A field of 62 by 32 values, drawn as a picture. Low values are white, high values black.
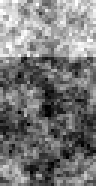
Stripes: none. Average level on the scale: 50%. Grain: blotchy. Seam: horizontal, 30% of the way down, the bottom part higher.
